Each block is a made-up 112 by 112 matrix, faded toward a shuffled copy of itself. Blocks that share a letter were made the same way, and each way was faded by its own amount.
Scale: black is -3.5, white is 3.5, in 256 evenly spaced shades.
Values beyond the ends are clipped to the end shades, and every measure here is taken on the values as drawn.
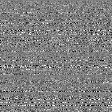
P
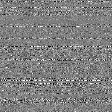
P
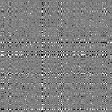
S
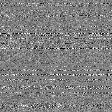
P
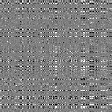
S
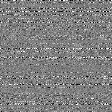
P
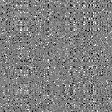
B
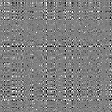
S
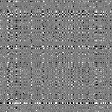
S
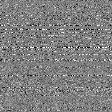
P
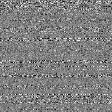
P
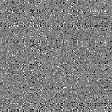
B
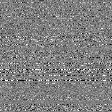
P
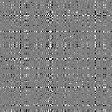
S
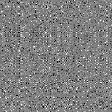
B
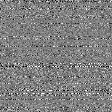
P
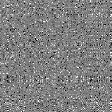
B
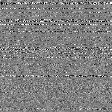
P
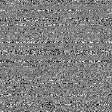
P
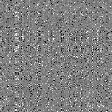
B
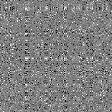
B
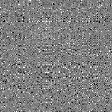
B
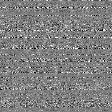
P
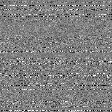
P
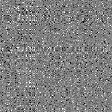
B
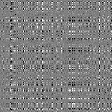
S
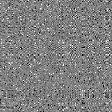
B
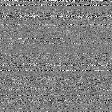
P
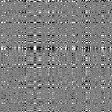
S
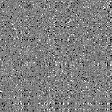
B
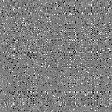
B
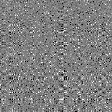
B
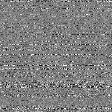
P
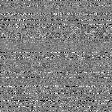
P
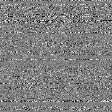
P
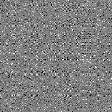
B
